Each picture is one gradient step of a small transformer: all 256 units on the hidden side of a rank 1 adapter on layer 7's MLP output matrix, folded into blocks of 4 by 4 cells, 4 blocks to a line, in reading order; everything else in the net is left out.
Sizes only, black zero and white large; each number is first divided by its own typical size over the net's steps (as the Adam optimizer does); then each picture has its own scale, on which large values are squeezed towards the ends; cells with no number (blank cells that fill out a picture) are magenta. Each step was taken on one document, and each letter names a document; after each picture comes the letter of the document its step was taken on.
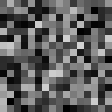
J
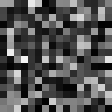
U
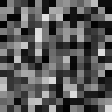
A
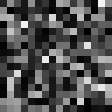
U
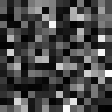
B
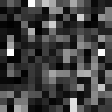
B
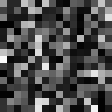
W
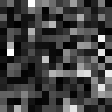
B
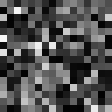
W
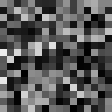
W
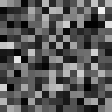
A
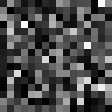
U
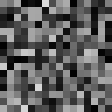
A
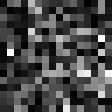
B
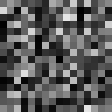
A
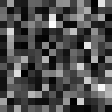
U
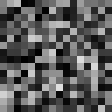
A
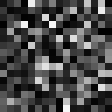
U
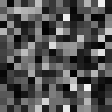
W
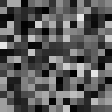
J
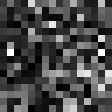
B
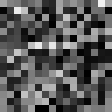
W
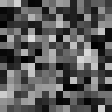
A
